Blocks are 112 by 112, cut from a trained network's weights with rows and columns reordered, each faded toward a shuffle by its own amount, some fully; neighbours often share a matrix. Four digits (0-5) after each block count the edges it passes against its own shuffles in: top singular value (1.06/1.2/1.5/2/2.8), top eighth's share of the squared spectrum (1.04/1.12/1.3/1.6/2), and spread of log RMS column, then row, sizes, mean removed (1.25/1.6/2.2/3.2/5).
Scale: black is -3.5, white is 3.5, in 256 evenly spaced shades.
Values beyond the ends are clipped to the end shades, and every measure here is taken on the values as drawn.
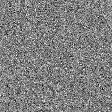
3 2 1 0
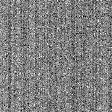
4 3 0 2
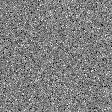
0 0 0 0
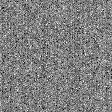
2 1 0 0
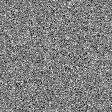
0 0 0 0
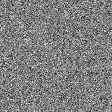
0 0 0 0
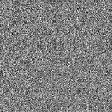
3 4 2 2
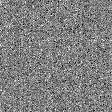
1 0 0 0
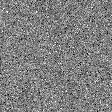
0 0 0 0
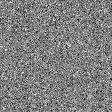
0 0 0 0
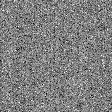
1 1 0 0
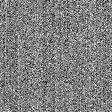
2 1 0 0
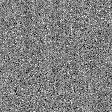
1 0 0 0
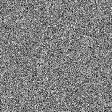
2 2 0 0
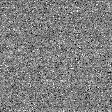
1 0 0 0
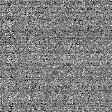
3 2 3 0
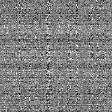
4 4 4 1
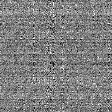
4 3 3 0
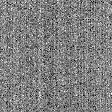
3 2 0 2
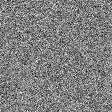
1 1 0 0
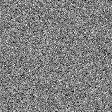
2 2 0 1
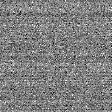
3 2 2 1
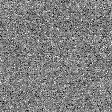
1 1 0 0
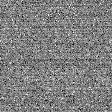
3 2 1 0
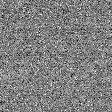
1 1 0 0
